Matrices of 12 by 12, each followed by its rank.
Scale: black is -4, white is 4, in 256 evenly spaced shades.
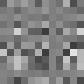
two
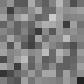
full rank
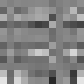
two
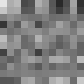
two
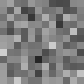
full rank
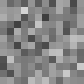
full rank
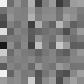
two
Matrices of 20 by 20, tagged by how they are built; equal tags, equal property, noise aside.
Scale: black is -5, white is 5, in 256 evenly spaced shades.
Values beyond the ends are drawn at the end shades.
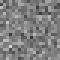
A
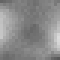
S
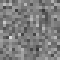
A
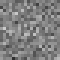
A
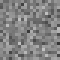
A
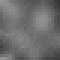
S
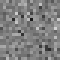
A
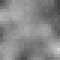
S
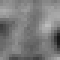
S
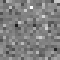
A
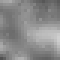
S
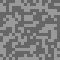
A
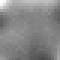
S
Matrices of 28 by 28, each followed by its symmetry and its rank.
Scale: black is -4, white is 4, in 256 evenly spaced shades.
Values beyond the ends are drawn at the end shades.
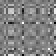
symmetric, rank two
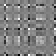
symmetric, rank two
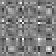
symmetric, rank two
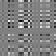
neither, rank one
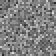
symmetric, full rank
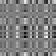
neither, rank one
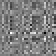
neither, rank three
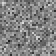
symmetric, full rank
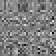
neither, rank five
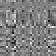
neither, rank three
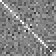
symmetric, full rank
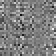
neither, rank five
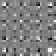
symmetric, rank two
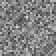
symmetric, full rank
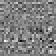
neither, rank five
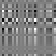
neither, rank one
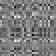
neither, rank three
